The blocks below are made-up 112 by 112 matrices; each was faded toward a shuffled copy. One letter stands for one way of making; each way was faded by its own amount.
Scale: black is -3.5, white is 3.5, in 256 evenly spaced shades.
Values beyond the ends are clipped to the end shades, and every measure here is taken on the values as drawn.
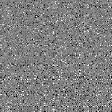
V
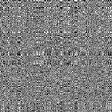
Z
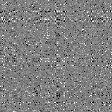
V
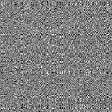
Z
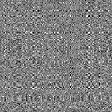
Z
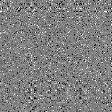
V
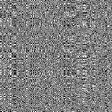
Z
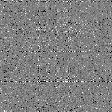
V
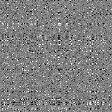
V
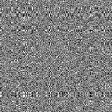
Z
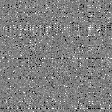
V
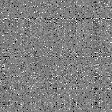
V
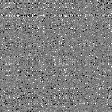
V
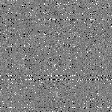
V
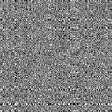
Z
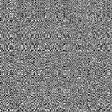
Z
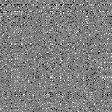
V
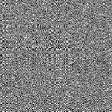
Z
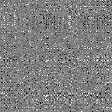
V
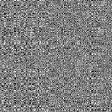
Z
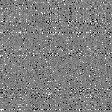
V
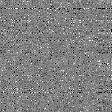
V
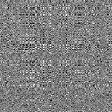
Z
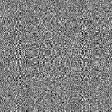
Z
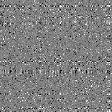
V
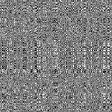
Z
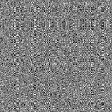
Z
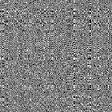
Z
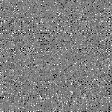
V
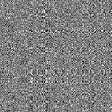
Z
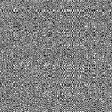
Z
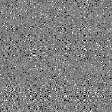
V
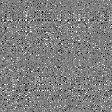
V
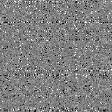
V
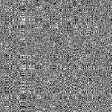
Z
